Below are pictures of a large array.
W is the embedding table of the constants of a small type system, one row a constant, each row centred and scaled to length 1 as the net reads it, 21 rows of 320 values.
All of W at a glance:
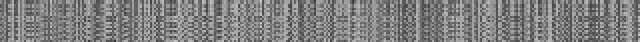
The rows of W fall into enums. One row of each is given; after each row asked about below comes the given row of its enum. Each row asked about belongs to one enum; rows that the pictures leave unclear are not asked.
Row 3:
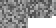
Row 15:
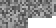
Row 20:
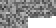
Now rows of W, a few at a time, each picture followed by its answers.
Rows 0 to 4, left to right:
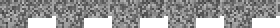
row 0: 15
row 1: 15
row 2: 3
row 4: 15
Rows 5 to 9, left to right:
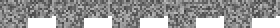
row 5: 3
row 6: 15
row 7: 15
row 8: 20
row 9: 3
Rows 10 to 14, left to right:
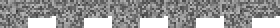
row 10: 20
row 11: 15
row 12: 3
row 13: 15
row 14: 20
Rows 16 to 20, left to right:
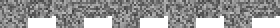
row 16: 3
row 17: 20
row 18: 15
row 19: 3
